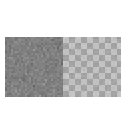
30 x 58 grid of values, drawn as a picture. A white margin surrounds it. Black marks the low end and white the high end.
It is made of 1 by 2 panels. Panel 1,1: middling, fine-grained, faint in contrast. Panel 1,2: high, checkered.
